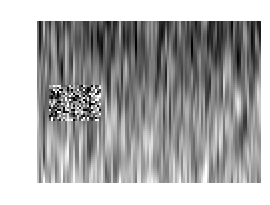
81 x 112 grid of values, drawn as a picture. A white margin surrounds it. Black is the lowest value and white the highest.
The middle left is the roughest part. In the middle left lies a patch that is rougher than the rest. Overall the values sit about 50% of the way up the scale. The field climbs toward the bottom. The grain runs up and down. The top right is the ninth with the lowest average.
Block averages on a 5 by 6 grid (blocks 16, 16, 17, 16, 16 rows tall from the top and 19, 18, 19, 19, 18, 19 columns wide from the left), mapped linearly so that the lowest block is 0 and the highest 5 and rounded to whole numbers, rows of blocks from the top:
201101 | 222212 | 233334 | 444443 | 545544
